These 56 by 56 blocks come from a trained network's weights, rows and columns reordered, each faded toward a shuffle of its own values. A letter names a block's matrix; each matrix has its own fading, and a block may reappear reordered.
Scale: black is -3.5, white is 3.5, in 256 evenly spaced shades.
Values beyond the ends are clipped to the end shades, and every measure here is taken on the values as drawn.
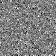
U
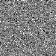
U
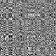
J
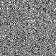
U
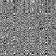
J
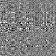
J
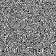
U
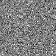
U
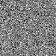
U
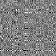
J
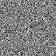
U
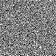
U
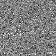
U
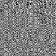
J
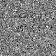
U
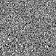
U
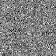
U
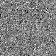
U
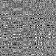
J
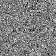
U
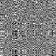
J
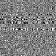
J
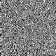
U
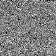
U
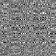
J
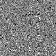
U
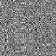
J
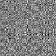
J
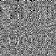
J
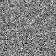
U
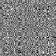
J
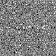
U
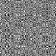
J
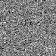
U
